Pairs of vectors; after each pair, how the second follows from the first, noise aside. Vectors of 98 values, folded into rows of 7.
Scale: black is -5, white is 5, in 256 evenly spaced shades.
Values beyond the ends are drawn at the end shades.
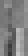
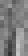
copied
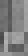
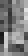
scaled up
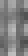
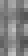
copied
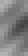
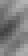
reversed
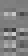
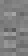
shrunk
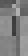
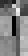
scaled up
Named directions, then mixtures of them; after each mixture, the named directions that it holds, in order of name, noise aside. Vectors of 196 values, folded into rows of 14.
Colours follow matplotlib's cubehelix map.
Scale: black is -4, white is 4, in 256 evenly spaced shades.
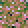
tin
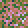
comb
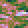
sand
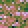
sand, tin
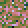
comb, tin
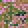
comb, sand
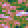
sand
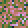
comb, tin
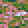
comb, sand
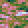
sand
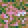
comb, sand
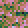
sand, tin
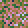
comb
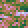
sand, tin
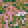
comb, sand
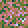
comb
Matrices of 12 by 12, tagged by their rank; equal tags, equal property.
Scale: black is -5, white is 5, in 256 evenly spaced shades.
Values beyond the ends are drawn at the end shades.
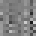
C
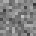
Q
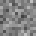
Q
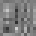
C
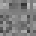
C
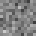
Q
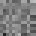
C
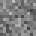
Q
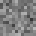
Q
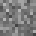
Q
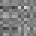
C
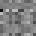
C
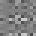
C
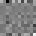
C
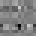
C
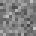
Q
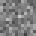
Q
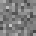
Q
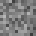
Q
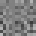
C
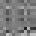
C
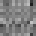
C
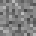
Q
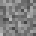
Q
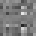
C
